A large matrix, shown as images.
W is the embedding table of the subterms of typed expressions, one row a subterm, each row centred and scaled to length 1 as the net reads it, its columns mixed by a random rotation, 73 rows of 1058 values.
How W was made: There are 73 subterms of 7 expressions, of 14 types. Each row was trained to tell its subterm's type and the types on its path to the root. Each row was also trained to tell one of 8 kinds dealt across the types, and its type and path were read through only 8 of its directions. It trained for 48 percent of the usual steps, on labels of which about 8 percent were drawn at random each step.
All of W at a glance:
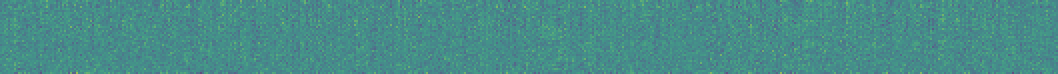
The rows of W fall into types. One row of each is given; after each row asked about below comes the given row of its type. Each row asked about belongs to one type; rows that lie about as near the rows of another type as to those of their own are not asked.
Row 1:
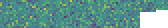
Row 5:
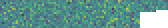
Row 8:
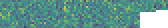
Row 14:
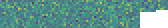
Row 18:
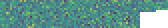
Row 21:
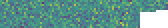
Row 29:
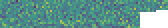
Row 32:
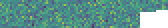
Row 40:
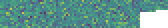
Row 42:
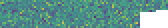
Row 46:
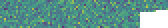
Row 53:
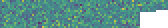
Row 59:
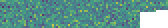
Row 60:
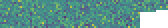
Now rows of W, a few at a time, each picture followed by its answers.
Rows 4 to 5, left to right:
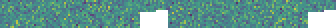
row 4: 5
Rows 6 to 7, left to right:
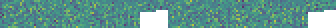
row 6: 5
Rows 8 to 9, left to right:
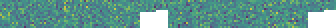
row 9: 21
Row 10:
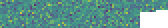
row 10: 42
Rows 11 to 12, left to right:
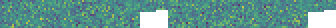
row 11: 5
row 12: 53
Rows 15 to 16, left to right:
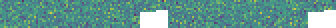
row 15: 40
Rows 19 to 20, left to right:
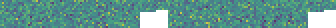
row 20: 21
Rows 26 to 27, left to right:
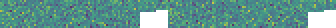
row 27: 53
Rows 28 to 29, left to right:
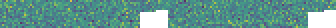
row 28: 14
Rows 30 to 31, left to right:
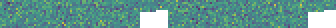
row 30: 29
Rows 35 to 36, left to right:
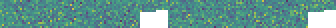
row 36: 46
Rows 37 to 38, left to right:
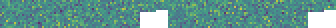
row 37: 53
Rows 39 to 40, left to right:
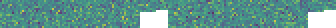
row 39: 53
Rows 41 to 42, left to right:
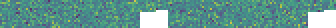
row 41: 8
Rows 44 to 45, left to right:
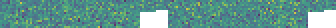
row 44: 5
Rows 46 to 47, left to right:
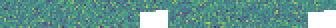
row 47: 21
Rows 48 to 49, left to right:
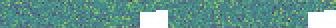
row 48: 8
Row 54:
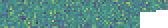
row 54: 40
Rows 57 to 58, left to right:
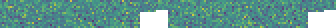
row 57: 14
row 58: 60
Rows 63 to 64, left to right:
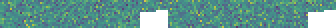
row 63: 18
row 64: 18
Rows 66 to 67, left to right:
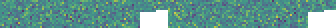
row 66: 21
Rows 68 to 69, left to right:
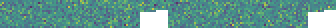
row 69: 29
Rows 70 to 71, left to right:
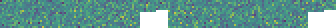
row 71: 40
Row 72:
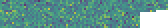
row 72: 40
